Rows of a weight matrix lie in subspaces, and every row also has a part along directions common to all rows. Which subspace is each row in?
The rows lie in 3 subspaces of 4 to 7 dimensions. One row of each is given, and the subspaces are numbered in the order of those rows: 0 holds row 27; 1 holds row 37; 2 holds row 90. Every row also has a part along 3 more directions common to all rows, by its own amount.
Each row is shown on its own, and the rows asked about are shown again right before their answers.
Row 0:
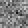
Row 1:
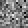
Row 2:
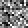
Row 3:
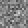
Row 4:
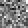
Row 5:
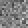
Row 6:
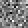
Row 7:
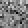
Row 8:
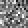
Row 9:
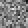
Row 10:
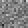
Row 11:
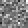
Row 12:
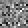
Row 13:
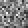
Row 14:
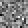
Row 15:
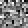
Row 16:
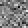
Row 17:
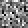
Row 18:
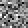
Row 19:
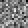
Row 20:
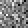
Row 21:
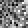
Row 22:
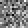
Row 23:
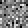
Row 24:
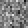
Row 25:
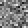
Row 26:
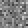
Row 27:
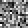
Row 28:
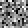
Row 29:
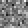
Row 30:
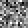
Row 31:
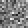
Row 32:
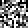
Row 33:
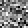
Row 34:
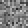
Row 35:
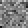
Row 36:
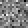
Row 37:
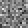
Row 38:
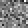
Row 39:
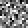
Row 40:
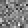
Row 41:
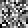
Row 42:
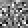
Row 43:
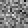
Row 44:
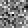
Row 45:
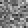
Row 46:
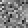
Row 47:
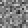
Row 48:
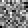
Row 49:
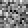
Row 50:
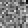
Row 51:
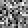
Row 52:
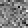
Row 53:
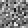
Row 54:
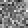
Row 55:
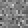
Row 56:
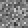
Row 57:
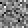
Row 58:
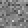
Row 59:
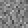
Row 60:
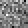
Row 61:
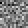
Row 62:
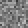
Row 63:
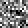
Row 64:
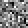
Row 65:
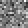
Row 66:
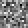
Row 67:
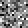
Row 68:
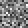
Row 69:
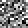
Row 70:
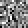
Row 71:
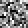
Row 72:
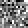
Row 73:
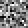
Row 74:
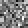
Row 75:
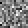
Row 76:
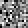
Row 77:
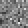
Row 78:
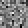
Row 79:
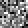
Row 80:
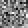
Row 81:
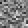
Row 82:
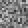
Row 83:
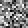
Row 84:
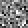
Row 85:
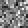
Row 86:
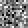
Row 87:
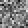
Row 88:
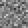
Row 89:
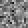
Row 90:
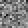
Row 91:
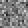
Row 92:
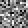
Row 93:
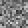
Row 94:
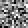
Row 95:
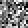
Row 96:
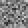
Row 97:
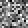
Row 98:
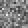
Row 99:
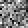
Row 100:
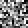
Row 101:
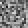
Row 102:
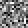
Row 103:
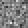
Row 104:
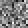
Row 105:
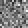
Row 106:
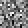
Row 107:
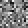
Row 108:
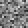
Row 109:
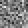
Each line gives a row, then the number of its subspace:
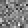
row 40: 1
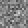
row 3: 2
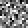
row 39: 0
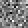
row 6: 0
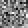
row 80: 1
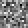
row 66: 0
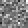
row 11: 2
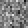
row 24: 1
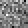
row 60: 2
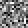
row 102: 0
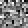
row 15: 0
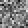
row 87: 2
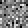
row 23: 1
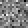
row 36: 0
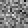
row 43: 1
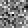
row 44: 1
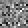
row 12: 1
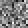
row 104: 1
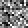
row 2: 1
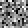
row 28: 0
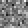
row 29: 0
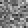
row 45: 2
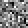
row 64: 0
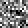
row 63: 0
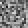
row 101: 1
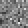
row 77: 2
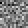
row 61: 1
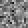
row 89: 0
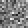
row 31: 2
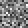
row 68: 1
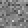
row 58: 0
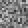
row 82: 2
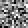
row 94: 1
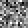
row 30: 0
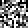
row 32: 1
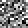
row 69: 2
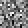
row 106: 1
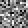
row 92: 1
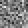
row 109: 1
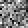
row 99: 2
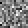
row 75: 1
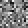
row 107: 0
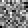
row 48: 0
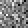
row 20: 2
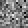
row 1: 1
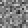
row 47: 2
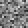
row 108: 2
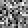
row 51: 0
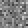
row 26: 1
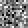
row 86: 1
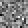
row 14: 1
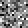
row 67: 1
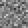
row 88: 2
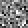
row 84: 0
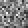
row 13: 1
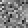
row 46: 2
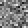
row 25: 2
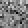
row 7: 0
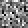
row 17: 0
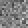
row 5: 0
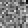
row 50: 2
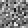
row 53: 2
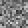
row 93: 0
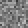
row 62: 0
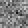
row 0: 0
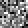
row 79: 1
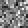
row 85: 1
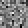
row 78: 1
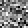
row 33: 2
